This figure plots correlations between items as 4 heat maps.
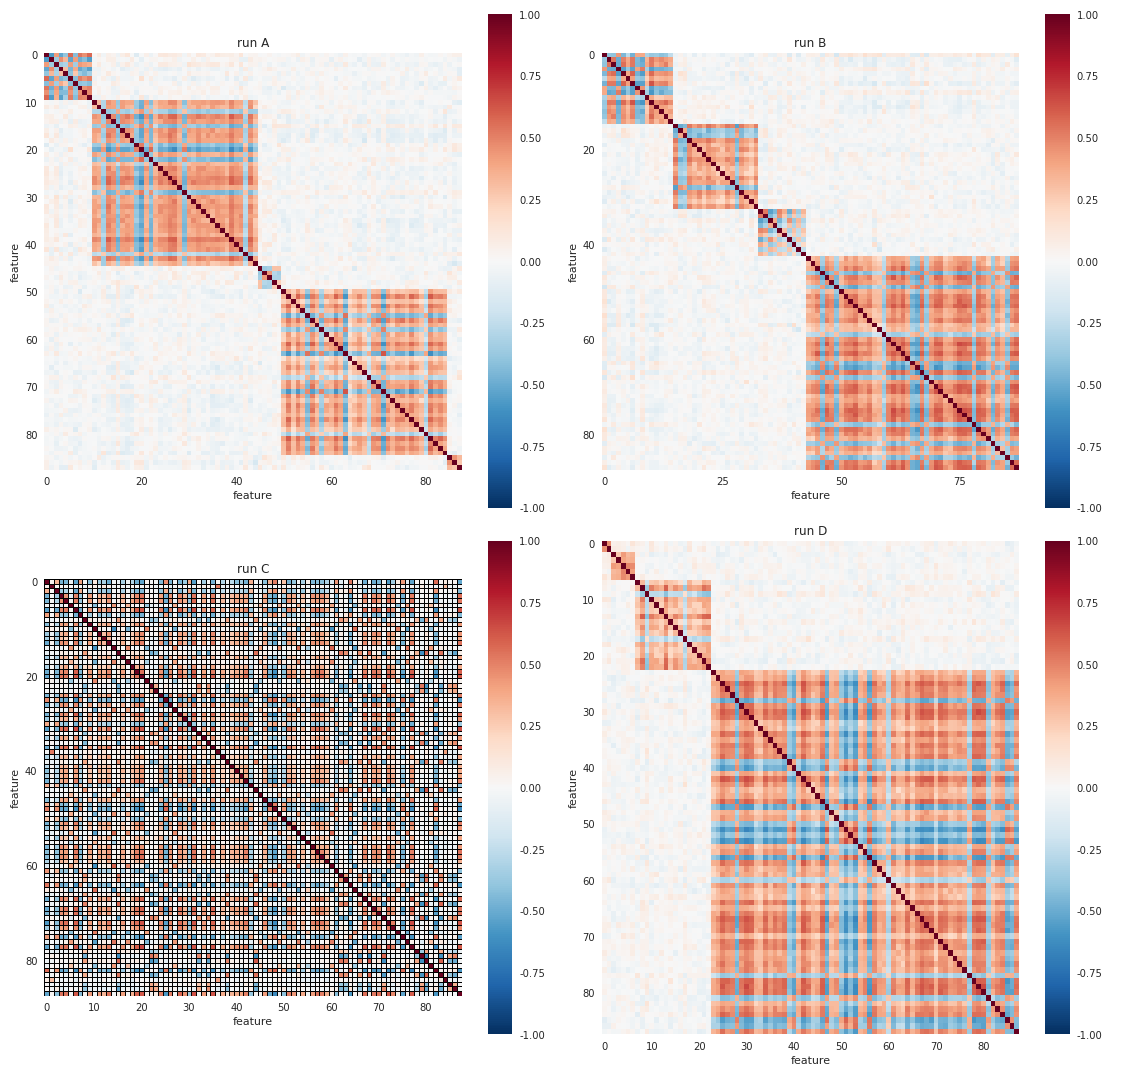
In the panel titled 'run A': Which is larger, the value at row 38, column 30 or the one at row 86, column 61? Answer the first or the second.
the first
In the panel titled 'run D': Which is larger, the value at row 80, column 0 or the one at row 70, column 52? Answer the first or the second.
the first
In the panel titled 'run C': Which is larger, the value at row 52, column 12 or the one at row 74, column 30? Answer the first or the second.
the first
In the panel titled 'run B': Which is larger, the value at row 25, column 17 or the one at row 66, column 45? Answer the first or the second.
the first
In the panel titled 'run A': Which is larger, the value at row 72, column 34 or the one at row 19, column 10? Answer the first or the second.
the first
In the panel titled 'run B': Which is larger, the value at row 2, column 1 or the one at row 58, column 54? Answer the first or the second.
the first
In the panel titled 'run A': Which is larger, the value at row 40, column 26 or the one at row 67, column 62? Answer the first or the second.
the first
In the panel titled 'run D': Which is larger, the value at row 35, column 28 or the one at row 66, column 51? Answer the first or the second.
the first
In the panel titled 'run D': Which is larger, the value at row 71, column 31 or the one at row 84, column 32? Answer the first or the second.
the first
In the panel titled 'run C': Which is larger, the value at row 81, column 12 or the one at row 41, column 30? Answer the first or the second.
the first
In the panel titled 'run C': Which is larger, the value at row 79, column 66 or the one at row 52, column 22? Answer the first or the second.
the second
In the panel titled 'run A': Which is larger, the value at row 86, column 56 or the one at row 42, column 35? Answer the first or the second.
the first
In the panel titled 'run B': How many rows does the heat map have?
88
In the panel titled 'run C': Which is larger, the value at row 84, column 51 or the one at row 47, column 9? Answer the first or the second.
the first
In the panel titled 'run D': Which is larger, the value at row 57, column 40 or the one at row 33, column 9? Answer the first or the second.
the second
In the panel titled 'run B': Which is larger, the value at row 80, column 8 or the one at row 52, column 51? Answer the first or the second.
the second
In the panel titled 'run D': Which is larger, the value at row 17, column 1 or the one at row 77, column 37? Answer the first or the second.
the first
